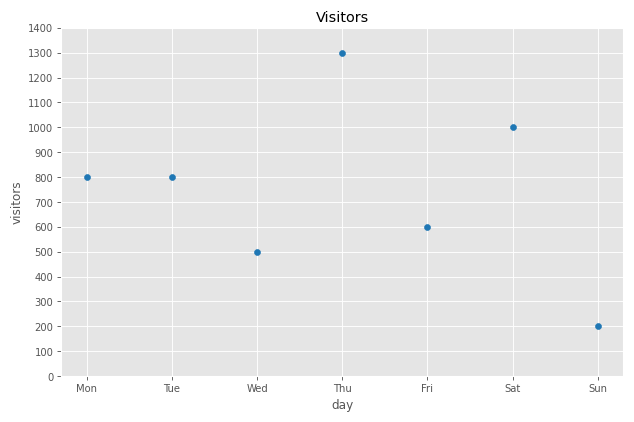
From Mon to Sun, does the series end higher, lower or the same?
lower
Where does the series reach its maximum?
Thu
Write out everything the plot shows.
Title: Visitors
x-axis: day, ticks Mon Tue Wed Thu Fri Sat Sun
y-axis: visitors, ticks 0 100 200 300 400 500 600 700 800 900 1000 1100 1200 1300 1400
Values:
800 800 500 1300 600 1000 200
